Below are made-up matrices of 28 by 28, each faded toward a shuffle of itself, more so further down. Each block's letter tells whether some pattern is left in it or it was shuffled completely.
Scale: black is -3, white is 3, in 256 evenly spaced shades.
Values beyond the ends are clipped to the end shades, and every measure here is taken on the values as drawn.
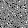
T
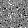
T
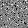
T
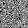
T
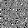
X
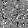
X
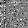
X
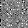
X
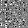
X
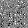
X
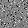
T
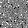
T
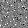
T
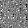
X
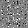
X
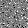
T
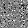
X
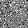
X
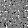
X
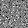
T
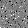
T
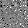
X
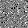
X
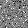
T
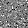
T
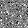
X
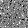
T
